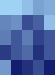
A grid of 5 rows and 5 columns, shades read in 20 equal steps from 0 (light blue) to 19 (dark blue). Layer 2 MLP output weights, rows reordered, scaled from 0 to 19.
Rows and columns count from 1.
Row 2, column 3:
14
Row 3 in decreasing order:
15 13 13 9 9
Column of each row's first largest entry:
4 3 4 4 2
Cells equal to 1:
0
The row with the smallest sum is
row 1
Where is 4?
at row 1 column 5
